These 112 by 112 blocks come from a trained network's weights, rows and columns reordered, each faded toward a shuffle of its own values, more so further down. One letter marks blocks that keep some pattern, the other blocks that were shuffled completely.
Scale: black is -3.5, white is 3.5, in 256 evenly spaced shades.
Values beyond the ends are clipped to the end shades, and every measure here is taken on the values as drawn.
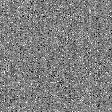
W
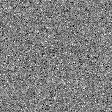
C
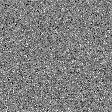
C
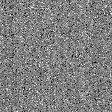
W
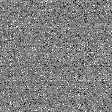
W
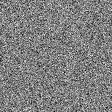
C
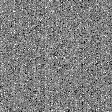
W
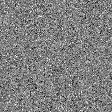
W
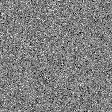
C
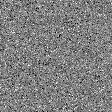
C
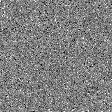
C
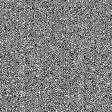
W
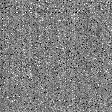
W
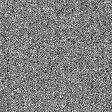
W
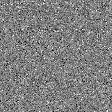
W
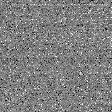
W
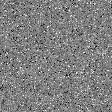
C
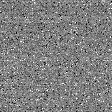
W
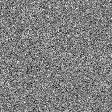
W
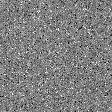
W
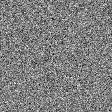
C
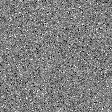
C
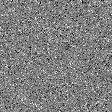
C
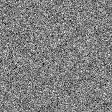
C
